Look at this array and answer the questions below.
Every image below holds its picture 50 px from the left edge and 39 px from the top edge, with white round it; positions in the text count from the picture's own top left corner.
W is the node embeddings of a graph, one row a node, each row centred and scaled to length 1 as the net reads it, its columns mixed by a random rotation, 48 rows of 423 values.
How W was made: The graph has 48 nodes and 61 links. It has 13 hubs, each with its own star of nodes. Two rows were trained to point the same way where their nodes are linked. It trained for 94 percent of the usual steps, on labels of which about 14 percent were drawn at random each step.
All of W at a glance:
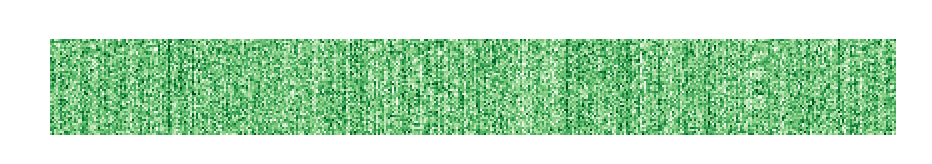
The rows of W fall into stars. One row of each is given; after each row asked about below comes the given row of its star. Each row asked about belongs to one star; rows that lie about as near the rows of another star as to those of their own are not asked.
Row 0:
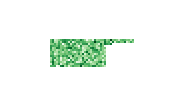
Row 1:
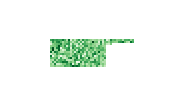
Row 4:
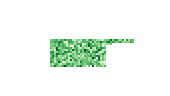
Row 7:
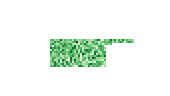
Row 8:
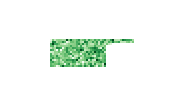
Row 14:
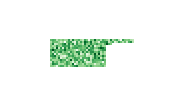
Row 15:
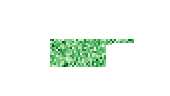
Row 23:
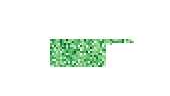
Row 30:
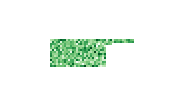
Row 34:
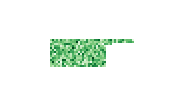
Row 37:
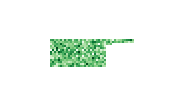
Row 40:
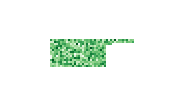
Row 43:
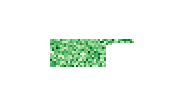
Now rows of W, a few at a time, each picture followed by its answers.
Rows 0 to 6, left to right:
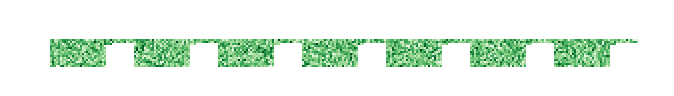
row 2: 0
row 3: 14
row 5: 4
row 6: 7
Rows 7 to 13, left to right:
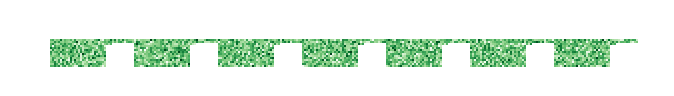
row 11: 15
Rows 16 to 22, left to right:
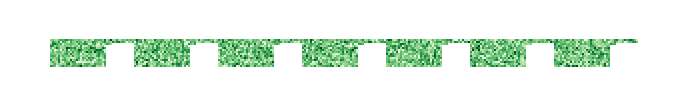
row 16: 0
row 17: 34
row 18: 40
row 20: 15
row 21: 1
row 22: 43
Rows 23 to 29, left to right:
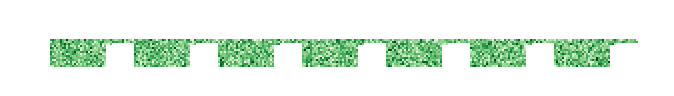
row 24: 23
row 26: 1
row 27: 1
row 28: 7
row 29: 34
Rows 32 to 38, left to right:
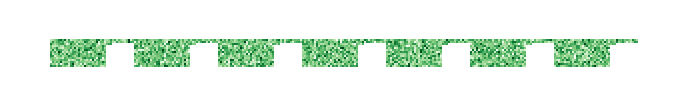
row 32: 30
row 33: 0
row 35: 43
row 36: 4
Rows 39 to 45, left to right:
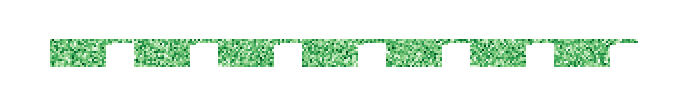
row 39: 15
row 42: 37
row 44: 40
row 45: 43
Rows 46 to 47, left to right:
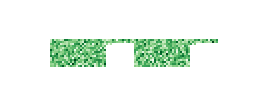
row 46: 8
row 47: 7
